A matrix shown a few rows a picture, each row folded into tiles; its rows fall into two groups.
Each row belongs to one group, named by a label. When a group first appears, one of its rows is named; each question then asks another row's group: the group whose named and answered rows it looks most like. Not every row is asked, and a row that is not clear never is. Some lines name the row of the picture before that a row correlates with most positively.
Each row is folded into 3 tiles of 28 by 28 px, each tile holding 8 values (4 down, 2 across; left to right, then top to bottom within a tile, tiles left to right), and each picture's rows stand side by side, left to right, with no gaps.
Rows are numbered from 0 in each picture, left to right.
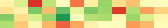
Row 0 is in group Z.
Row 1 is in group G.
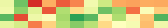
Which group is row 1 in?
Z
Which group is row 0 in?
Z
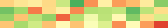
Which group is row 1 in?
G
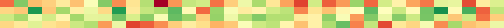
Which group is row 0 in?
Z
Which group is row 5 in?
G
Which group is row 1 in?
Z
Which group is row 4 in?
Z
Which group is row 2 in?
G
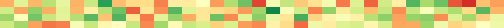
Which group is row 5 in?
Z
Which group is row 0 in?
Z
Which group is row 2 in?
G
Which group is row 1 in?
Z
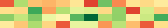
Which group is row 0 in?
Z
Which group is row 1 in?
Z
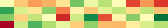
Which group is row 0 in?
G
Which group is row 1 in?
Z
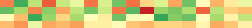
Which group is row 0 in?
G
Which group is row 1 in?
G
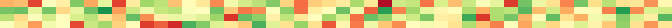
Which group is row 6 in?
G
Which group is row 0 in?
G
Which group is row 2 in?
G
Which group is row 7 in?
Z
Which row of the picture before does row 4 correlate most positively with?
0
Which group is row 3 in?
Z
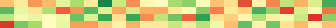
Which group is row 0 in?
G
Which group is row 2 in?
Z
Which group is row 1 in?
G
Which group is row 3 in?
G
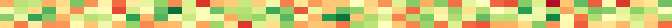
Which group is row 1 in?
G
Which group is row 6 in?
G
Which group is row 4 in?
G
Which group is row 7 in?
G
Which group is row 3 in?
Z
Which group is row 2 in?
G
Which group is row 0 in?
G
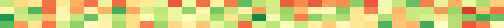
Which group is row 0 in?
Z
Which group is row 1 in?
Z
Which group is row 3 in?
Z
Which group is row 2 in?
G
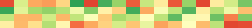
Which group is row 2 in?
G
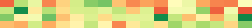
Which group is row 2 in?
Z
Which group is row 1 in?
Z
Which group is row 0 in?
G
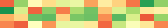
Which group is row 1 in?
G
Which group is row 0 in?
G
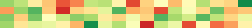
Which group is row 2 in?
G
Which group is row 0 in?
Z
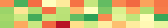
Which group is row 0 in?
Z
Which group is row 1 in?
Z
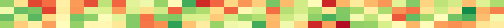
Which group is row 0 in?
Z
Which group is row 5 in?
G
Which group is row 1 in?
G
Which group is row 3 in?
Z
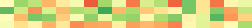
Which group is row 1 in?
G
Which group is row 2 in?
G
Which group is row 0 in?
G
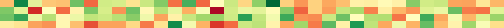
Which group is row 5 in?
Z
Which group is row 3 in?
Z
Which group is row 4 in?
G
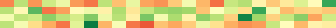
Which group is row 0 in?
Z
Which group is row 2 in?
G
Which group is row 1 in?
Z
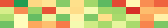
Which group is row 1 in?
Z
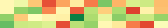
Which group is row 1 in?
Z
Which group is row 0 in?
Z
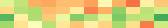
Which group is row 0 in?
Z
